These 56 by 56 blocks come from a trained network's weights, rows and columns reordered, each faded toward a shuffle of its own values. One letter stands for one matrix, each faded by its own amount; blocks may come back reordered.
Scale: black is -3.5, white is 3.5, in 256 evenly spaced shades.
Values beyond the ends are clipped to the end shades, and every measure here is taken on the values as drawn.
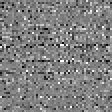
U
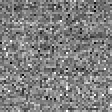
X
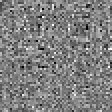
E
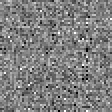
X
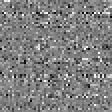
U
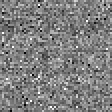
X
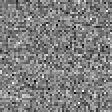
X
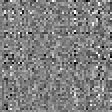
E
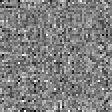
E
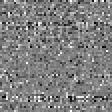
U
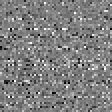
U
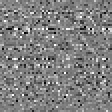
U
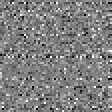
U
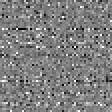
U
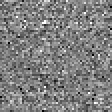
X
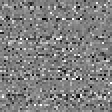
U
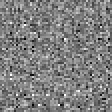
E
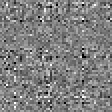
E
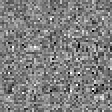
E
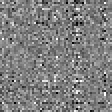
E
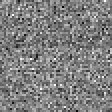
X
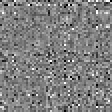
E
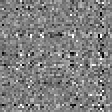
E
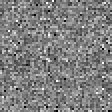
X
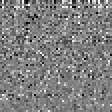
U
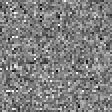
X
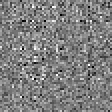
E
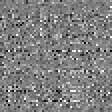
U
